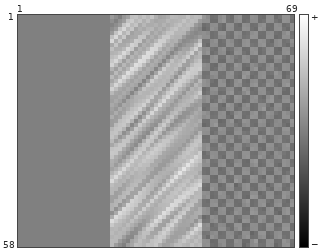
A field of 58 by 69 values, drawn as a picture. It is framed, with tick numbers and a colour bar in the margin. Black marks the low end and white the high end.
It is made of 1 by 3 panels. Panel 1,1: middling, flat. Panel 1,2: high, slanting up to the right. Panel 1,3: middling, checkered.
